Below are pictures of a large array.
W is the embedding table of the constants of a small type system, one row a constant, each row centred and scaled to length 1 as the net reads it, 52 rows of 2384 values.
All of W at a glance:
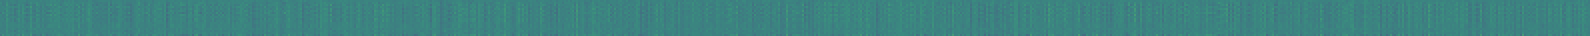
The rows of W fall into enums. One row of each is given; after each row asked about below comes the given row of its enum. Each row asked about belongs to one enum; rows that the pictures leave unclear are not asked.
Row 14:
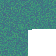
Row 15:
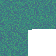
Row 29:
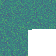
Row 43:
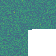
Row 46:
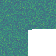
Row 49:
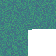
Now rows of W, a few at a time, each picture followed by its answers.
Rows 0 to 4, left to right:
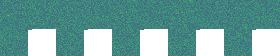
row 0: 46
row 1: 15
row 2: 43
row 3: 43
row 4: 14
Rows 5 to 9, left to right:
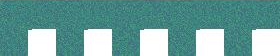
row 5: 29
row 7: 14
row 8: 15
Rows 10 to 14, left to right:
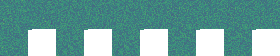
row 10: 43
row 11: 49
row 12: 49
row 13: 14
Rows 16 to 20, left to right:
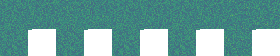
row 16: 49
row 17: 15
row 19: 49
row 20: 46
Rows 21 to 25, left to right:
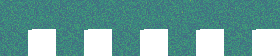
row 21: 15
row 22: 14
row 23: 15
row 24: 43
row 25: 14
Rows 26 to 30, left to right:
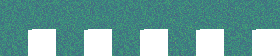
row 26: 49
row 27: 15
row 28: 49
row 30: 14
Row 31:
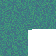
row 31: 49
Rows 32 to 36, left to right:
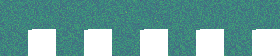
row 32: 15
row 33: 14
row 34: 43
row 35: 49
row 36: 49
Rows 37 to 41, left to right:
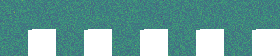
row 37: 43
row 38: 15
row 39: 43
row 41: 15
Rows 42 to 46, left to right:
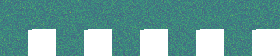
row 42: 46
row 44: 29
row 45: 15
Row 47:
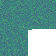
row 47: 29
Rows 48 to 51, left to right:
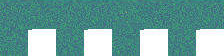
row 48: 14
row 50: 43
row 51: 49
